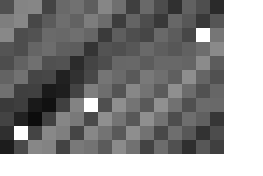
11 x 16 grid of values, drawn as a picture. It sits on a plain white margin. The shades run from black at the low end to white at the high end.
Neither half mirrors the other. No overall slope runs across the table. There are three isolated cells, each far higher than the cells round it. The values are skewed, with a long tail toward high values. The ninth with the highest average is the bottom middle. Streaks slant up to the right.
